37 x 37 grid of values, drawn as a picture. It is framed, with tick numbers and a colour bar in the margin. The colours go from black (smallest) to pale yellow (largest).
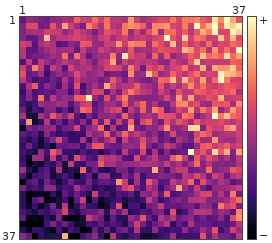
Values rise toward the top right. The ninth with the lowest average is the bottom left. The top right is the ninth with the highest average. There are no regular stripes. No row or column stands out.
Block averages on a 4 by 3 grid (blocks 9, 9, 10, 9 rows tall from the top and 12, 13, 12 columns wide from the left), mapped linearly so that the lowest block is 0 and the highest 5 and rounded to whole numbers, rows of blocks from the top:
345
234
123
012
